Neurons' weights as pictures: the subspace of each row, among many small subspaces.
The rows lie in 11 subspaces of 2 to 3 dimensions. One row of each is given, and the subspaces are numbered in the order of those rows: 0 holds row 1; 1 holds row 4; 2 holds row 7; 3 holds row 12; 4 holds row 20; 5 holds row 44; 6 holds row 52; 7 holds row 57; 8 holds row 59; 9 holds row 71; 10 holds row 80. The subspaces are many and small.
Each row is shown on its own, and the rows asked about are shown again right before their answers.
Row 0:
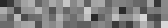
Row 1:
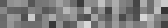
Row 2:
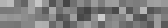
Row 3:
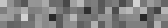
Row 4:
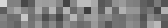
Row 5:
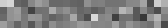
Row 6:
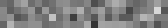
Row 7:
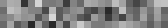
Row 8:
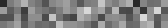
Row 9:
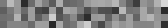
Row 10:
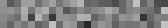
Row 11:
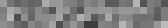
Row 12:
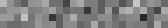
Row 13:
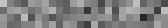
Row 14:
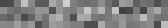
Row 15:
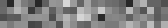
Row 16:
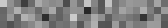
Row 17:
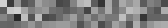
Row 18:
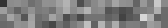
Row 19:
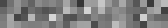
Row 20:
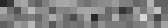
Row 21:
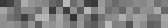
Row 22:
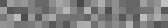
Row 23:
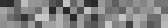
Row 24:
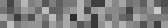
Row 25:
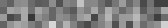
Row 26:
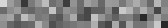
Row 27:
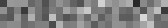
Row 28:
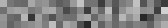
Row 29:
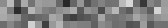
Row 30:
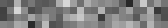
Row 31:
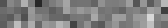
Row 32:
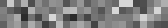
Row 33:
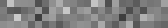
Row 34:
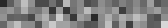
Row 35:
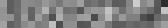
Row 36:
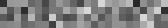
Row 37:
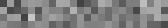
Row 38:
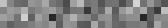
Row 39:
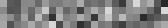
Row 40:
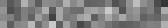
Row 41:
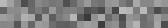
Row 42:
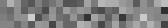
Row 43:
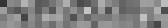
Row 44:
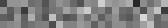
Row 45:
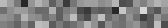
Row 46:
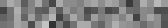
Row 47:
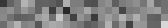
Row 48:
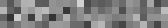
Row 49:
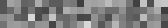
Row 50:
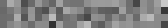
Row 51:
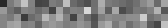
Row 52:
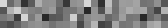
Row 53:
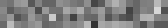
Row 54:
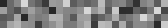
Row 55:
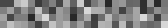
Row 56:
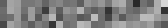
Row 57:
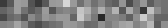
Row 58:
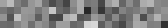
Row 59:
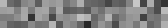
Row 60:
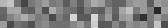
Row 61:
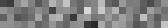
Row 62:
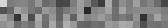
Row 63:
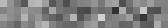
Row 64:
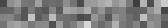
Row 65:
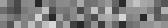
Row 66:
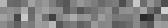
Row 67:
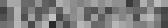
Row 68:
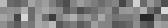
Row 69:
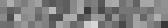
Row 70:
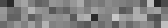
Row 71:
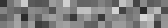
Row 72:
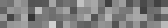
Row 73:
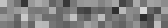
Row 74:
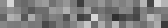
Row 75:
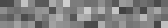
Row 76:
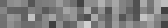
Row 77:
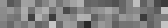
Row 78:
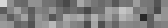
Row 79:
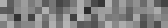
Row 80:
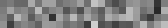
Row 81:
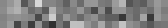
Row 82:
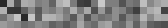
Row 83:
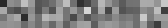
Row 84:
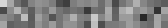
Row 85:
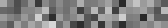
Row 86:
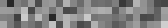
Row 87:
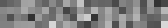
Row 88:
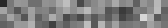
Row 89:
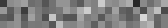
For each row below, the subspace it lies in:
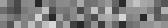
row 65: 2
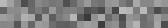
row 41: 5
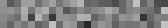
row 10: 3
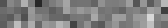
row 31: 2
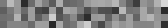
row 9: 9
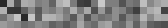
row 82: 6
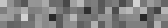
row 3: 3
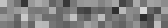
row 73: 9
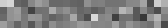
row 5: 4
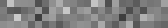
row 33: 6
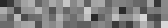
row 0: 10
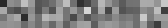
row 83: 1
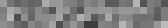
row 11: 8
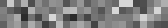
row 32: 7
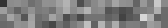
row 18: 4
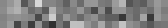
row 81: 2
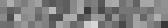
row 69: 8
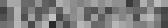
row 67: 7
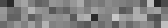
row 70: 4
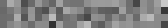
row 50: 9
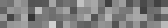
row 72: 1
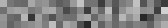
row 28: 0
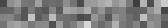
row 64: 8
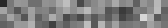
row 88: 4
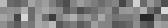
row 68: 9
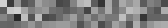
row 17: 6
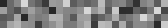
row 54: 0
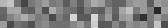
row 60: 10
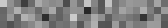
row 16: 6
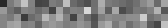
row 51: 1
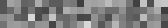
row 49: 8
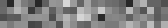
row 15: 7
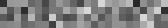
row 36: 5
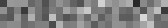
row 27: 5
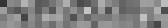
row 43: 1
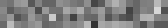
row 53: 10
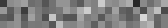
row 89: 5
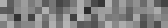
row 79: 10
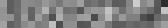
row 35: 2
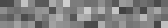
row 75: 3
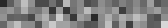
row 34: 1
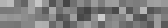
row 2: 7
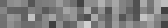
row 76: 0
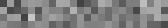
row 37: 6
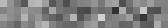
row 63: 7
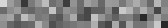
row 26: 0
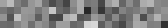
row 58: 8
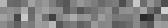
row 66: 9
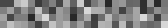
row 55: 6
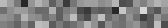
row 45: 9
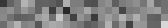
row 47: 1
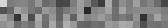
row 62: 10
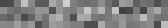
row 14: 3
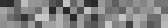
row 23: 6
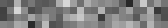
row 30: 7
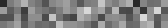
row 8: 5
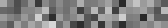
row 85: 2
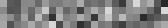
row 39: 2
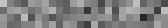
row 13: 0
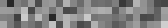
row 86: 7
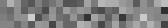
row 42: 5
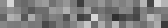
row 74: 4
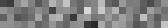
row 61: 8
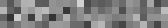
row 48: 8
